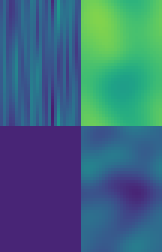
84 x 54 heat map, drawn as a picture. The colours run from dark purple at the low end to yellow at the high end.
It is made of 2 by 2 panels. Panel 1,1: low, streaked downward. Panel 1,2: high, smooth. Panel 2,1: very low, flat. Panel 2,2: low, smooth.
